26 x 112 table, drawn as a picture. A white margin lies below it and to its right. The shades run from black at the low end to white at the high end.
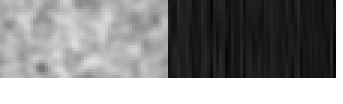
The table splits into one row of 2 panels. Panel 1,1: high, blotchy. Panel 1,2: very low, streaked downward, faint in contrast.
